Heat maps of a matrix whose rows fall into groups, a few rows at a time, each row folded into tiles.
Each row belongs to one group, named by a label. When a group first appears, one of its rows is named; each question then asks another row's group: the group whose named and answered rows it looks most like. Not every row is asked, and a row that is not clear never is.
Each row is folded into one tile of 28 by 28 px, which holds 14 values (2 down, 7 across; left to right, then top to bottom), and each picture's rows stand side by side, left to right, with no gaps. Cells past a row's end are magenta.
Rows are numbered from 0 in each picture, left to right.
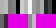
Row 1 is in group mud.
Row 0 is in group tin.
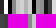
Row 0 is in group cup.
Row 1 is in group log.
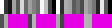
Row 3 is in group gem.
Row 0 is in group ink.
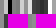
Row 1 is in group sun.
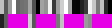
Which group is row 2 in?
mud
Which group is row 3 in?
gem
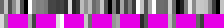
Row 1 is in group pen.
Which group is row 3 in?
gem
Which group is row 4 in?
log
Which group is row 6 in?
sun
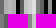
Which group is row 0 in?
tin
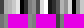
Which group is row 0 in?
gem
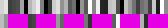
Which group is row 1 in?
tin
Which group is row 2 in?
pen
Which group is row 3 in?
tin
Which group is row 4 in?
ink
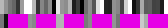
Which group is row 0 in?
tin
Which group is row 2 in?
mud
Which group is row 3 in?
gem
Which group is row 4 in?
gem
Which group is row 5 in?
log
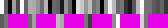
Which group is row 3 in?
tin
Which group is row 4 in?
log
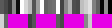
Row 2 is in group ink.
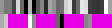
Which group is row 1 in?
sun
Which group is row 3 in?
sun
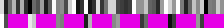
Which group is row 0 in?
sun
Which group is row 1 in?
log
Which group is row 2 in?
gem
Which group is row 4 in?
sun
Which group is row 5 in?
tin
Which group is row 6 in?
tin
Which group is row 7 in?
cup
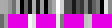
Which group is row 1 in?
log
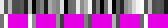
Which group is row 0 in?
mud
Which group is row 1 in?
sun
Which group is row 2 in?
cup
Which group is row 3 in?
tin
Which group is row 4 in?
cup
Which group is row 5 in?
mud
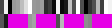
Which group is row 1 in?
mud
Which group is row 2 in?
ink
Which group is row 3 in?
cup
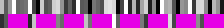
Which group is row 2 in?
sun
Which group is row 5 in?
cup
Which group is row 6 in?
sun
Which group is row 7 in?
pen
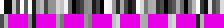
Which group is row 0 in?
ink
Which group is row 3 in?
cup
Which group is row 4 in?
log
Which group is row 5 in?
mud
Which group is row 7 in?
ink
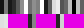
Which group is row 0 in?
log
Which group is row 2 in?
ink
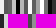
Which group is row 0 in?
ink
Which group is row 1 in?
mud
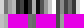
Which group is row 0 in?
mud
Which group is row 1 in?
cup
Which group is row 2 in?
cup
